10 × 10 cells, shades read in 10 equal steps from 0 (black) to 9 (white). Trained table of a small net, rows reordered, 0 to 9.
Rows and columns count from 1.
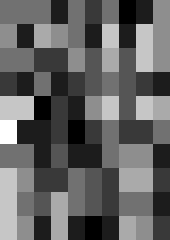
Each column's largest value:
9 7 6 6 5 5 7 6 7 6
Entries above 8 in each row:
0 0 0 0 0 1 0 0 0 0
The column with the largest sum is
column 1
